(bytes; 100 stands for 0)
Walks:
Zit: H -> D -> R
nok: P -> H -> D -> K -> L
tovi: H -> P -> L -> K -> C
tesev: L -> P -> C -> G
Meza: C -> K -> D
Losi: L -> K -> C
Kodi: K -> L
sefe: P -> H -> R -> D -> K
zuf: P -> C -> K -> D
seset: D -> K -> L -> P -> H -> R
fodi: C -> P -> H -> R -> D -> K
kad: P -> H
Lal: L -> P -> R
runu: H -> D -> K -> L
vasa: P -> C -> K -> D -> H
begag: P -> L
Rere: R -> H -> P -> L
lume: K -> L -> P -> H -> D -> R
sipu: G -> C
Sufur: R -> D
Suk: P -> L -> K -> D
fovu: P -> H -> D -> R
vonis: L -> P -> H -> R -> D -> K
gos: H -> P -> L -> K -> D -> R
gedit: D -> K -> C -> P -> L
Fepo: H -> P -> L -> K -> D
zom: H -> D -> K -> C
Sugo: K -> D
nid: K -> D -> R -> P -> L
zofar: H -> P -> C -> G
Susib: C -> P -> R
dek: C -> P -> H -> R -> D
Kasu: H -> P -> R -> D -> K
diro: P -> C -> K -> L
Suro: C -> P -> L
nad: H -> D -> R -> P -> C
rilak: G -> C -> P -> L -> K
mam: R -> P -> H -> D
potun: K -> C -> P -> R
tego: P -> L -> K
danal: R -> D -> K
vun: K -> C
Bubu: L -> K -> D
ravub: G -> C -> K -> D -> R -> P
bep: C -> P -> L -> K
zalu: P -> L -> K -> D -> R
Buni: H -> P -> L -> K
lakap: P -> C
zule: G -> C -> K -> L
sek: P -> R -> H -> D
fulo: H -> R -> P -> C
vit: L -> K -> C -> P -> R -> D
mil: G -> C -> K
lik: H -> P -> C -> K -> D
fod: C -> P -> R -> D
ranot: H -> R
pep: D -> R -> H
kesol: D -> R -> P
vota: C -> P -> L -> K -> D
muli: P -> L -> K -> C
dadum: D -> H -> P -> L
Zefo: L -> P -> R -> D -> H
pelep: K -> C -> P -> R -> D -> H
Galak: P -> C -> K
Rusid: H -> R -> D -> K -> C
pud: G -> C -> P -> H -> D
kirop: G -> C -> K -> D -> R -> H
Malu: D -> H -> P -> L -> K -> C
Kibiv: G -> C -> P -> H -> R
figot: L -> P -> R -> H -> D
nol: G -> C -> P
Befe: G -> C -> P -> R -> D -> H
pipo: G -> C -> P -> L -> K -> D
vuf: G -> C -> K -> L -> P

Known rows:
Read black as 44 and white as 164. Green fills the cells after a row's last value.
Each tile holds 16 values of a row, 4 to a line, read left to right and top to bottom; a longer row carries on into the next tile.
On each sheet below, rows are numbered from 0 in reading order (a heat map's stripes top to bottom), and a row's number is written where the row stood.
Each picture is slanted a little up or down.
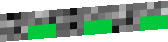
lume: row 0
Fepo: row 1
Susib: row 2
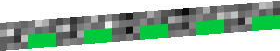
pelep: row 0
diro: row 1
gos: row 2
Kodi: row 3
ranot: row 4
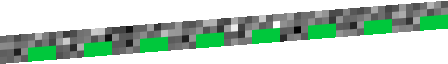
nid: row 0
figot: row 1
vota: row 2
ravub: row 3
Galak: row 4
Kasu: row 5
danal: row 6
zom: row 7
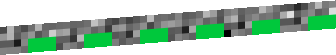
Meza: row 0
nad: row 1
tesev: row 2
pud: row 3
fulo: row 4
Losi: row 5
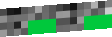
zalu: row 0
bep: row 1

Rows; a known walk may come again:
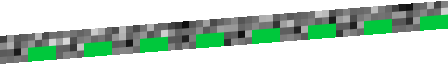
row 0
gedit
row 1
pelep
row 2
Meza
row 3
Suk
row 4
Kibiv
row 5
fovu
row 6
fod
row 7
bep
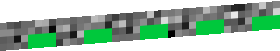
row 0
vonis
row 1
dek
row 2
Suro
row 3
fulo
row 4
muli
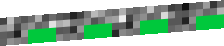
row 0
zuf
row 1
zule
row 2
potun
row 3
vota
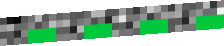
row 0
tego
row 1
Rusid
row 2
mil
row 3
lakap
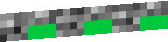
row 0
mam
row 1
sipu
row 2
Sufur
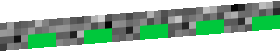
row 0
zofar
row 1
kirop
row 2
nid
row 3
ranot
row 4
lume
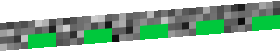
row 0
Zit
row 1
figot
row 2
Susib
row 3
danal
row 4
seset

